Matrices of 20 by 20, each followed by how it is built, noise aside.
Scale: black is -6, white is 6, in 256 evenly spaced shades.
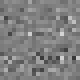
uneven rows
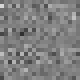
uneven rows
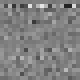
uneven rows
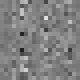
uneven columns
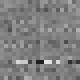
uneven rows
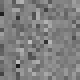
uneven columns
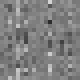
uneven columns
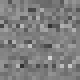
uneven rows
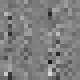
uneven columns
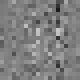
uneven columns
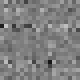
uneven rows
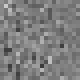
uneven columns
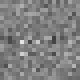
uneven rows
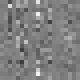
uneven columns
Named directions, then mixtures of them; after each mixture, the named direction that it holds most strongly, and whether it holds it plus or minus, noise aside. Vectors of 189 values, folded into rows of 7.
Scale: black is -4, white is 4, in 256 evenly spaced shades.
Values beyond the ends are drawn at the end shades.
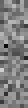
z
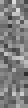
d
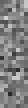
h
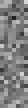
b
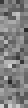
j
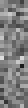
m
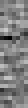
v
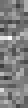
v, minus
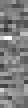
v, minus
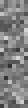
j, minus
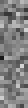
m, minus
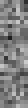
d, plus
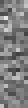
h, plus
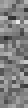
b, plus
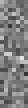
d, plus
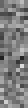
m, minus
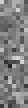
j, minus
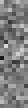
z, minus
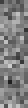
j, plus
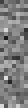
j, plus
